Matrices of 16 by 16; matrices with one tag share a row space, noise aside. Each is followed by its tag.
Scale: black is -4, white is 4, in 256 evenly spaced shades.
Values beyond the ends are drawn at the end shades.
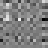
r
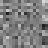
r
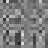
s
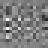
r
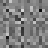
s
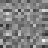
r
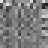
r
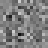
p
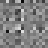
s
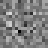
p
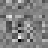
p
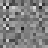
s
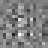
p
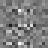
p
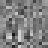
p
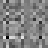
s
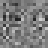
s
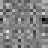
r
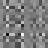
s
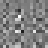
s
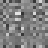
s
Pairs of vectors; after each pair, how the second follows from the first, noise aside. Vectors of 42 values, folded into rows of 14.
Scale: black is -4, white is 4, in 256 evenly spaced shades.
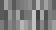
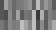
copied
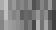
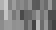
copied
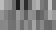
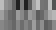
copied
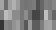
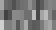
sign-scrambled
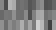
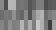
copied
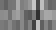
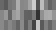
copied
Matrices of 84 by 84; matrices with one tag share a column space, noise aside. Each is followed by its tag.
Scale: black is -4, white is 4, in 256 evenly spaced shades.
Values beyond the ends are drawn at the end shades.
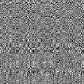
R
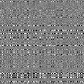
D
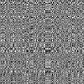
R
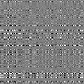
D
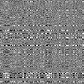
D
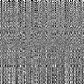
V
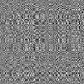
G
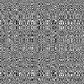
G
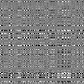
D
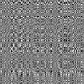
R
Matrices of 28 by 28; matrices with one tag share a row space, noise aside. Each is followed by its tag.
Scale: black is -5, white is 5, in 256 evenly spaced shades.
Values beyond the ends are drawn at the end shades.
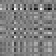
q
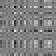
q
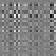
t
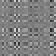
t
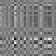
q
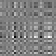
q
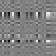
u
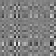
t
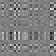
t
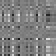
u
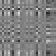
u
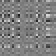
u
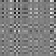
t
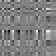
u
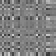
u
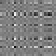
q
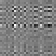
q
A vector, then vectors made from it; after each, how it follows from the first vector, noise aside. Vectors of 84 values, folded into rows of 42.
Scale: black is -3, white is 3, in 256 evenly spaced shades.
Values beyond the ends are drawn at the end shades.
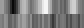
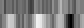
reversed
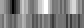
copied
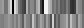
sign-scrambled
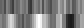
reversed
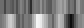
reversed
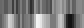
reversed
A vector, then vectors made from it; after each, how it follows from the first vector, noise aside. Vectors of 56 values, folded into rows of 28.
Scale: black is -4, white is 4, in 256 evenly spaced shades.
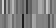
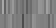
shrunk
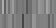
shrunk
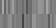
shrunk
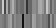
copied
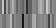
copied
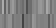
shrunk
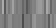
shrunk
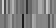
copied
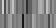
copied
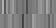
shrunk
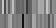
copied
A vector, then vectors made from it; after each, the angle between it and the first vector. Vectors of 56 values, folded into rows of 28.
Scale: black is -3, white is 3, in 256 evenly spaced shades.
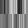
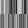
nearly opposite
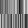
partly aligned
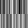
partly aligned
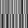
orthogonal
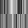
nearly parallel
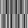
orthogonal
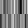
partly aligned
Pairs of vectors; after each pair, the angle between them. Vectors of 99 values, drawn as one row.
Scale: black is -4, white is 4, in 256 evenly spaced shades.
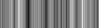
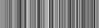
partly opposed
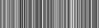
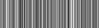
nearly parallel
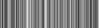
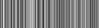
partly aligned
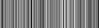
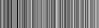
partly opposed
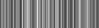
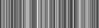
nearly parallel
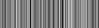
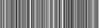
nearly opposite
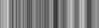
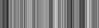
nearly opposite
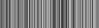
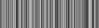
orthogonal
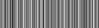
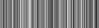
orthogonal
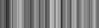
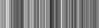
nearly opposite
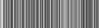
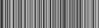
nearly opposite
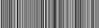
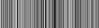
nearly parallel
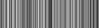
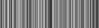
nearly parallel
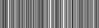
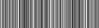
partly aligned
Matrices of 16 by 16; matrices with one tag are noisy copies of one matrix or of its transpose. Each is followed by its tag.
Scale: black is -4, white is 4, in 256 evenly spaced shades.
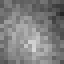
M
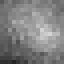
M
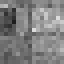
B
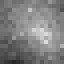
M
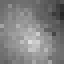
M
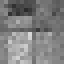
B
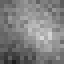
M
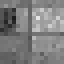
B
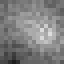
M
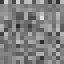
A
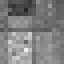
B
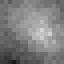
M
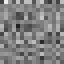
A
